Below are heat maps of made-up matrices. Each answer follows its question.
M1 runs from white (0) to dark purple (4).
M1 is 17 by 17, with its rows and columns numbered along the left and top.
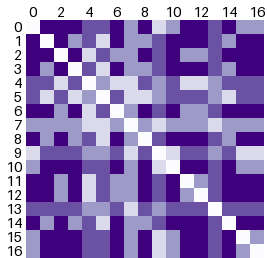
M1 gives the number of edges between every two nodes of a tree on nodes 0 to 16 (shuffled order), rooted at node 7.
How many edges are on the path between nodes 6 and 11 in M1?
2
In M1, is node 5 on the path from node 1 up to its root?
yes
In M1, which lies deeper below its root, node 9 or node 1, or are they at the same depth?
node 1
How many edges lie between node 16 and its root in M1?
2
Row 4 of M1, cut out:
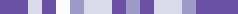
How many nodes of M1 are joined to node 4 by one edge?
5
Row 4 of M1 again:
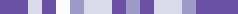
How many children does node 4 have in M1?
4
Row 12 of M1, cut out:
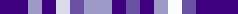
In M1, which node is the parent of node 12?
4
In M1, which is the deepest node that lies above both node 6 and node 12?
4
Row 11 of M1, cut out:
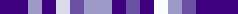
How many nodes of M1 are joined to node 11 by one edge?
1
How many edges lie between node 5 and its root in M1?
1
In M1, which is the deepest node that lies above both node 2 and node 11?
4
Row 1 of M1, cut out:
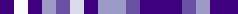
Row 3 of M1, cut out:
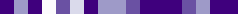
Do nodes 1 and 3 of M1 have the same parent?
yes
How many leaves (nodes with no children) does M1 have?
13
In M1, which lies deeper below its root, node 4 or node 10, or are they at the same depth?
node 10
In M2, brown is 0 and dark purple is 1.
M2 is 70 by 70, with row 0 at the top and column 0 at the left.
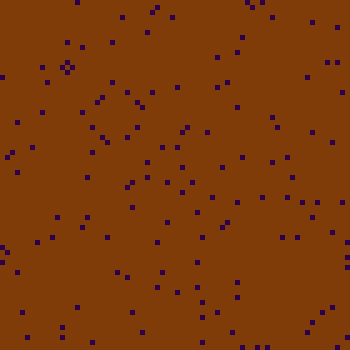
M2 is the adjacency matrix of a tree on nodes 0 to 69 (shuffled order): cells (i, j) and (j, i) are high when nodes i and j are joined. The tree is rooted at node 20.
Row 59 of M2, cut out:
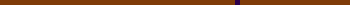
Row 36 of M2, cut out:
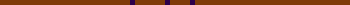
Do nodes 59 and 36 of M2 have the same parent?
no
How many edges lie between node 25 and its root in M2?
2
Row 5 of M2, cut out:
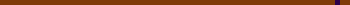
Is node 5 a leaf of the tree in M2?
yes
